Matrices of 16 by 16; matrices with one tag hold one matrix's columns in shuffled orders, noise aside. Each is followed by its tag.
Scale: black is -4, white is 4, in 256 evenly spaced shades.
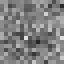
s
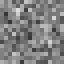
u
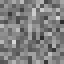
u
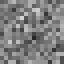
u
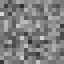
s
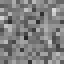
u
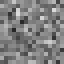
u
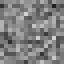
s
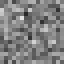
u
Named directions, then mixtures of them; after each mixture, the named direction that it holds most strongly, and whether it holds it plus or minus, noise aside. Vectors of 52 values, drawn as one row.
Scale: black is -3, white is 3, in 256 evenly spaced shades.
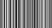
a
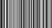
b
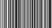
a, plus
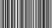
a, minus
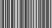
a, minus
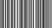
a, minus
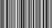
b, plus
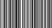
a, plus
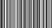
b, plus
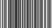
b, minus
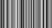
b, plus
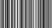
a, minus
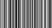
a, plus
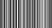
a, plus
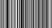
a, minus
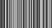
b, plus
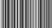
a, minus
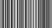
a, minus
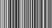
a, plus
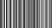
a, plus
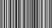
a, plus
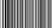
a, minus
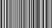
b, plus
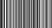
b, plus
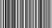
a, minus
